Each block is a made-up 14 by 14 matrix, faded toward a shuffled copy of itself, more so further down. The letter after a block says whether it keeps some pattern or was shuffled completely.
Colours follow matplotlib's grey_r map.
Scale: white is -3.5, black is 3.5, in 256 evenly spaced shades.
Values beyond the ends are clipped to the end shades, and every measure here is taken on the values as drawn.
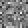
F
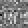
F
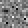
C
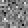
C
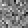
C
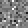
C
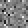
F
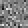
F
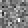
C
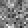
F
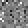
F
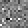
F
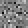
F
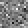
C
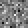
C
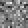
F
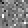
F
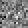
C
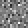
F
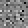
F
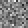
C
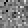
C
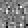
F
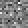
F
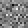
F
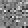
F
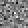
C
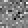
C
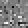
F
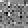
F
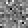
C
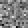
C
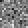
F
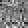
F
